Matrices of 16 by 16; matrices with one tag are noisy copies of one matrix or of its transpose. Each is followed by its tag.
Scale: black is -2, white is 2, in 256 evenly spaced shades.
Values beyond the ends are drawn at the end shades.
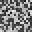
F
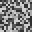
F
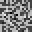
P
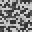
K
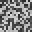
F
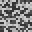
K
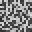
P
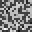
F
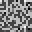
P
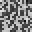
K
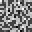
P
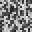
K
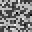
K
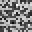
K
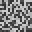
P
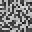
P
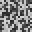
K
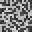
P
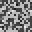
F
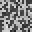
K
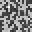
K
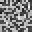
P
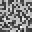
P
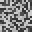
P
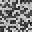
K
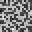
P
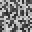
K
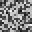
F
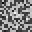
F
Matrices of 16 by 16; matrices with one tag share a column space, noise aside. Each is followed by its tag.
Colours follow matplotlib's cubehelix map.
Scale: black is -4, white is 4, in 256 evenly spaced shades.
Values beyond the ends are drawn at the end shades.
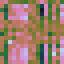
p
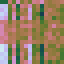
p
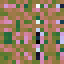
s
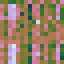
p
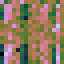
p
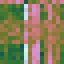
p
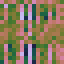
p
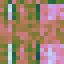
p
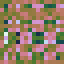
s
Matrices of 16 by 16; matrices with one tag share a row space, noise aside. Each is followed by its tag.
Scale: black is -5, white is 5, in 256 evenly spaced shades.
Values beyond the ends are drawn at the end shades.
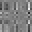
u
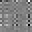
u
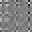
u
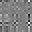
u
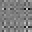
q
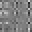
u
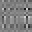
q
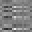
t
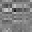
t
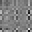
u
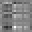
t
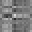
t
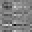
t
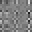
u
